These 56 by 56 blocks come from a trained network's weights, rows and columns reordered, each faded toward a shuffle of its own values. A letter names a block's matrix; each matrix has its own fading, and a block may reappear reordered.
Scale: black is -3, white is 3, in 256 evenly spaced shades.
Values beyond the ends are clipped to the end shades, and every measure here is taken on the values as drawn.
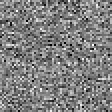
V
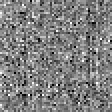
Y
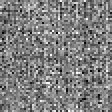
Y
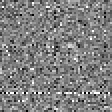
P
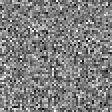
V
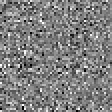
P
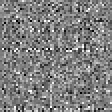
P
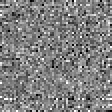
P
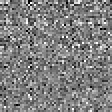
P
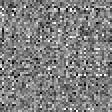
P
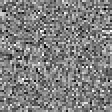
V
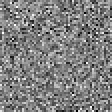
V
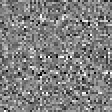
P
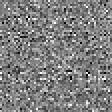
P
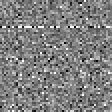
P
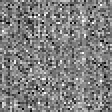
Y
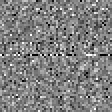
P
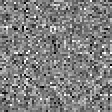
P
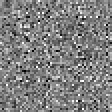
P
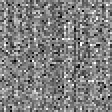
Y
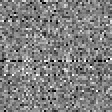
P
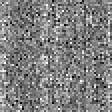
Y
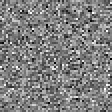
V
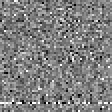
P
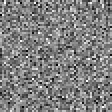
V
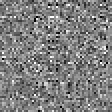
P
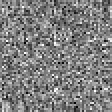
V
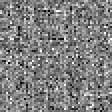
Y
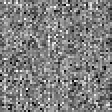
Y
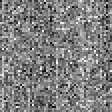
Y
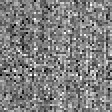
Y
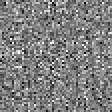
P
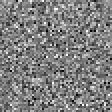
V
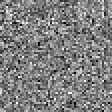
V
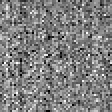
Y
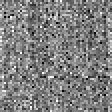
Y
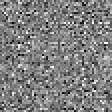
P
